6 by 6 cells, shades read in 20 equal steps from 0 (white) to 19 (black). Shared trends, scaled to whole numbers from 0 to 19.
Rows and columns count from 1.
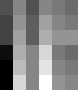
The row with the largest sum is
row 1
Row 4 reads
18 6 9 3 10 11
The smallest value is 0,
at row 6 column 4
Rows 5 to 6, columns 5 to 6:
9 10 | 8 9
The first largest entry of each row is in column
1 1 1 1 1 1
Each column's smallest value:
13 3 9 0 8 8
